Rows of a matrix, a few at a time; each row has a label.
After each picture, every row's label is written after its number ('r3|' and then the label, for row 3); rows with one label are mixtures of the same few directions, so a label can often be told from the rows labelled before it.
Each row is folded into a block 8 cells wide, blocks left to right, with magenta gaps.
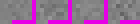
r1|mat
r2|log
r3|log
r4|mat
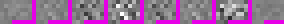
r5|log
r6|mat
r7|mat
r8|mat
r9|mat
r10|mat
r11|log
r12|log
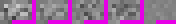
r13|log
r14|log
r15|mat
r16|log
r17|mat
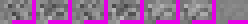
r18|mat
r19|log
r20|mat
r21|log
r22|log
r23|log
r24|log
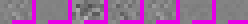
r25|mat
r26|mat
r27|log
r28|mat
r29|mat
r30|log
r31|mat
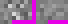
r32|mat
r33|log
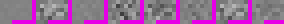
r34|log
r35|log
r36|mat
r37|mat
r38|log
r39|mat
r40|log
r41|log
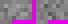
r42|log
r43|mat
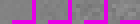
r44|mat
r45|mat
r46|log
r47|log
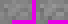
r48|log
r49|log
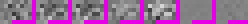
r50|mat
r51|log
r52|log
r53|log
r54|log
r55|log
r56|mat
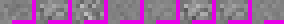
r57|log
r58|log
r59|mat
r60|mat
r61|log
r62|log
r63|log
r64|mat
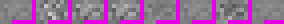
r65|log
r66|mat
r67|log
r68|log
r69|log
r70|log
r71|log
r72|log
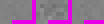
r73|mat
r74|log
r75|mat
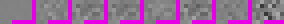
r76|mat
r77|mat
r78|log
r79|log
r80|log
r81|log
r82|mat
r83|mat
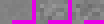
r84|log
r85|log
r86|log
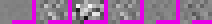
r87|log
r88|mat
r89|log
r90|mat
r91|mat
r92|mat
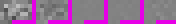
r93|log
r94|log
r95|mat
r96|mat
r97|mat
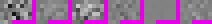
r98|mat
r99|log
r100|log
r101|mat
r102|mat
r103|mat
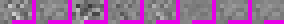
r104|mat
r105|log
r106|log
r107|mat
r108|mat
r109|log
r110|log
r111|log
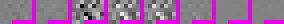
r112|mat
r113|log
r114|mat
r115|mat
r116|mat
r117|mat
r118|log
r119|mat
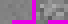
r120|mat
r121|log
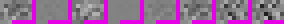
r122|log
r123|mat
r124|log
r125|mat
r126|log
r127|log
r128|mat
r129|mat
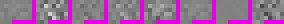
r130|log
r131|mat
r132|mat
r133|mat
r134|log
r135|log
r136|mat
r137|mat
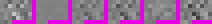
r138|mat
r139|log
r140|mat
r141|mat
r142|log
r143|mat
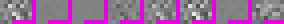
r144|mat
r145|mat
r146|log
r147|mat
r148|mat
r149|mat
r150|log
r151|log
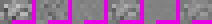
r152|log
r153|mat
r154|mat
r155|log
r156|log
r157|log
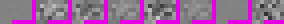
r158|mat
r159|log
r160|log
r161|log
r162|log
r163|log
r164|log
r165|mat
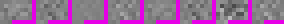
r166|log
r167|mat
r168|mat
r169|mat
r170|log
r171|mat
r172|log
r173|mat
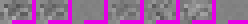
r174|log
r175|log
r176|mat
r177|log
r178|mat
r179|log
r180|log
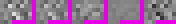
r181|mat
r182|mat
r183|log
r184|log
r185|mat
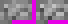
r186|log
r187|log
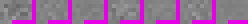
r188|log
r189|mat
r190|log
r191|log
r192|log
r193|mat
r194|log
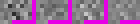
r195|mat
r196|log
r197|mat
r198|mat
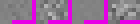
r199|mat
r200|mat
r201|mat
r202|log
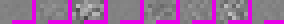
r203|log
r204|log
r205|log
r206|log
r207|log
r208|mat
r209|mat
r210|mat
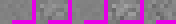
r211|mat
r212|log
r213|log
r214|log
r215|mat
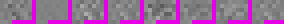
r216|mat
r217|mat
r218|mat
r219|mat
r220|log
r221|log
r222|log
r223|mat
